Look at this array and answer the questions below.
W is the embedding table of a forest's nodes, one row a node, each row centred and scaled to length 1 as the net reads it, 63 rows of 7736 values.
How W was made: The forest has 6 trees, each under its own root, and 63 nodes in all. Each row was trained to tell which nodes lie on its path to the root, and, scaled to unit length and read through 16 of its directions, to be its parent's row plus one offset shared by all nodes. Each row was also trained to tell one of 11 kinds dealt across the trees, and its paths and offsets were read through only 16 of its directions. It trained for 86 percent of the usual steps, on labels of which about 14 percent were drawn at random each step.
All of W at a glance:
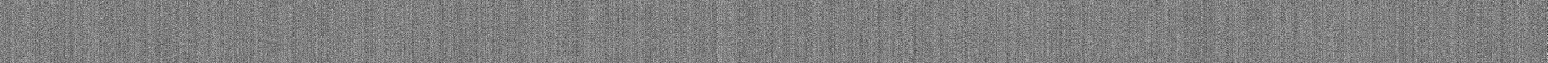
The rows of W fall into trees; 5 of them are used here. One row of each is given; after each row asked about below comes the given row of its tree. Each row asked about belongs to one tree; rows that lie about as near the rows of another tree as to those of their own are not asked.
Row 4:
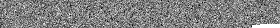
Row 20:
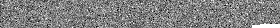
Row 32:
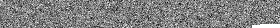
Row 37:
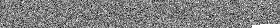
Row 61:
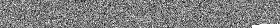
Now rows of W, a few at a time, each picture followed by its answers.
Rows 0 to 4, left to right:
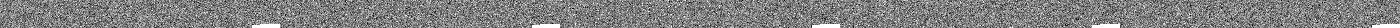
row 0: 61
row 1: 32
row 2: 32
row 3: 37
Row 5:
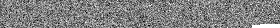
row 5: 20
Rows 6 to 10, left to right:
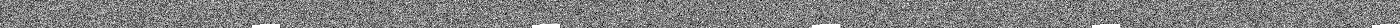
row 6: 20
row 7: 61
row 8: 4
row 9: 32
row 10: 20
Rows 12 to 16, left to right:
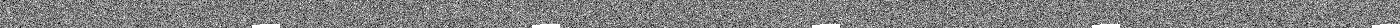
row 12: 32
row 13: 61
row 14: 4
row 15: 61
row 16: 20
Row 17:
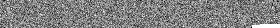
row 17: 32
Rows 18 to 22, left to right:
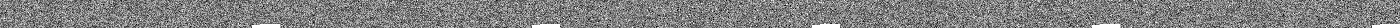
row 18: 32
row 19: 32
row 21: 61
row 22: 32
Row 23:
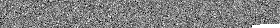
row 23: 4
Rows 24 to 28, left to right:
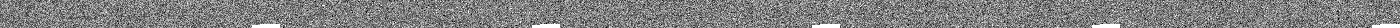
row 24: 37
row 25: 4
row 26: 20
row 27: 61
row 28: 61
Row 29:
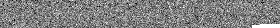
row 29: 4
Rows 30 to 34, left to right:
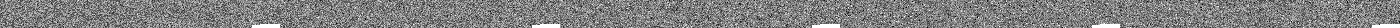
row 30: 37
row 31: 4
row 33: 61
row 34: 20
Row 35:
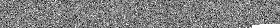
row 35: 4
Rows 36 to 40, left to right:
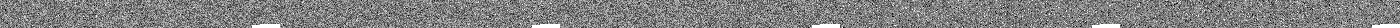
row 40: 4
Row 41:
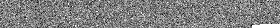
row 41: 4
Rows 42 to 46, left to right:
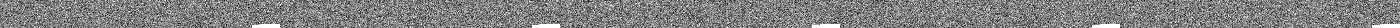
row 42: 32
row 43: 20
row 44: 37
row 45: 4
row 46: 32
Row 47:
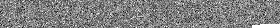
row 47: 4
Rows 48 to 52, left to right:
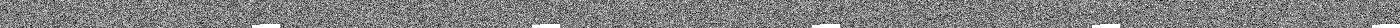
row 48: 32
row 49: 32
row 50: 20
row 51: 20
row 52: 32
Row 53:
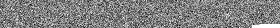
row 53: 20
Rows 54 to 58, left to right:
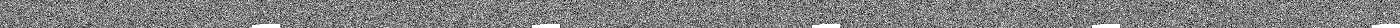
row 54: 4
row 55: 20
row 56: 4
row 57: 32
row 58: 61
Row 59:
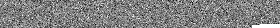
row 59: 4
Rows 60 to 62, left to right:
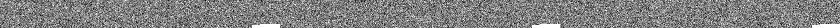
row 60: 4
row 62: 32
